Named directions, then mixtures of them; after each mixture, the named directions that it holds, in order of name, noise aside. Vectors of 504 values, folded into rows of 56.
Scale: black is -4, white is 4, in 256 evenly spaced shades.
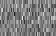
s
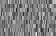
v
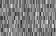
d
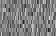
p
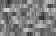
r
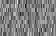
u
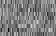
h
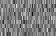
p, s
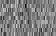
d, u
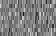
d, u, v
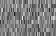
s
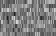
r, s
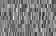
p, v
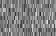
d, p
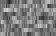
r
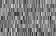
d, h, s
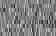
d, p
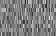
p, s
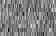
h, v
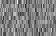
u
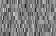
p, u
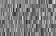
s, v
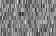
u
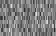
d
